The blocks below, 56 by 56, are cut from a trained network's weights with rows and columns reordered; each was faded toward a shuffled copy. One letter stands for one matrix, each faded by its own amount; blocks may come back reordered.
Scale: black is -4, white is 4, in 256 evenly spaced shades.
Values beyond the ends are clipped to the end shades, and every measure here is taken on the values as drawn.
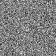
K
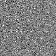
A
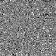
A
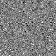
A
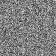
K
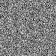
K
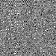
A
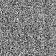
K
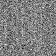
K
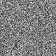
K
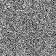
K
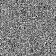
K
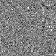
A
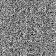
K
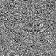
A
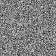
K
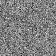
K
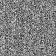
K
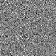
A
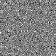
A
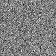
K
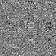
A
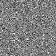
A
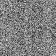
K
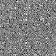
A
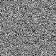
A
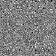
A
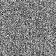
K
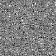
A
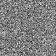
K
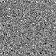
A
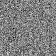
K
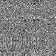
A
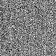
K
